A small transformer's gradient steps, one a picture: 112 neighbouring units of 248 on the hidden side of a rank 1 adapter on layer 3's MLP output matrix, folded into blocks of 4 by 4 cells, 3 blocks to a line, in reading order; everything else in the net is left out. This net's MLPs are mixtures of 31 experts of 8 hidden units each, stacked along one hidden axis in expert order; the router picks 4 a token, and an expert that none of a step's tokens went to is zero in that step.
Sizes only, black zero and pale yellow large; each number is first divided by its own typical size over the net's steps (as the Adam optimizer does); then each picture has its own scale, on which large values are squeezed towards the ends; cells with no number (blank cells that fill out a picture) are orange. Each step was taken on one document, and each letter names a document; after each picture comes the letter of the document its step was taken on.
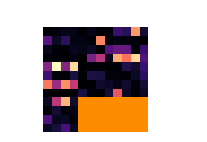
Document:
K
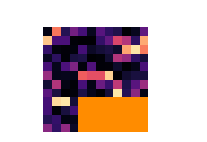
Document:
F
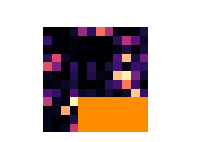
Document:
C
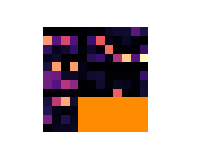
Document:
K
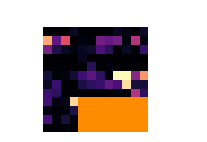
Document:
C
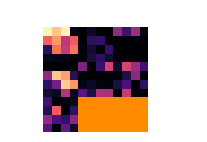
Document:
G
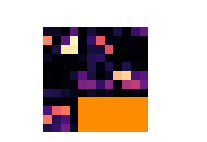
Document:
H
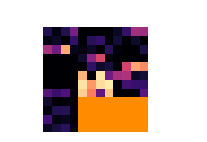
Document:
H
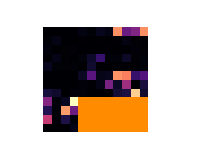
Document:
C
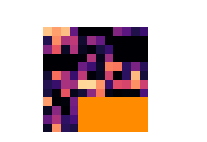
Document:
G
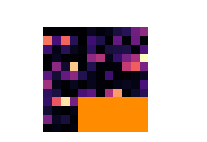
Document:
K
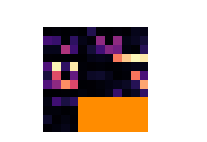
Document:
K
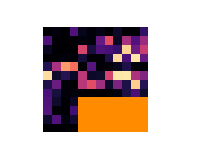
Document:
F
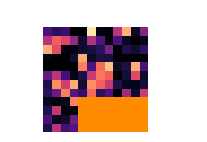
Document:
G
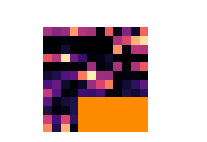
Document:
F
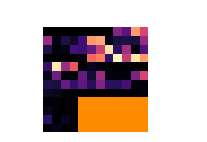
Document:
K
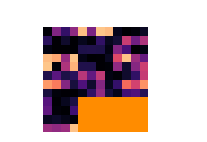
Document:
F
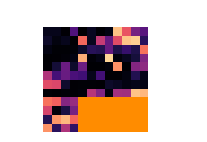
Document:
F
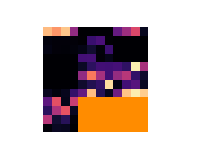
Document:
H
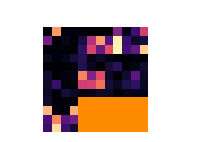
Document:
F
